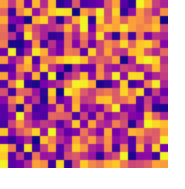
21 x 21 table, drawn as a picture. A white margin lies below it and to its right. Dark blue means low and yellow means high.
No row or column stands out. The values spread evenly over their range. On average the colour sits 50% of the way up the scale. The halves do not mirror each other.
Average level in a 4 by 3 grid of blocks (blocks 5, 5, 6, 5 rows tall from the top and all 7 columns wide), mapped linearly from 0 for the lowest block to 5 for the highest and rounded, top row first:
3 3 4 | 2 3 5 | 0 3 2 | 2 3 3
